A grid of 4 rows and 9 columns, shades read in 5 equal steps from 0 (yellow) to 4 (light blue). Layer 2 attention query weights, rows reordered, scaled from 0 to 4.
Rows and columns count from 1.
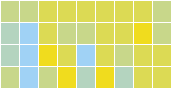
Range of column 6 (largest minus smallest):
1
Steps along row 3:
up down up up down up down same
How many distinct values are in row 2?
5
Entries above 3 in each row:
0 1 2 1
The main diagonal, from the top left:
2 4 0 0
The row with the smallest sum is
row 1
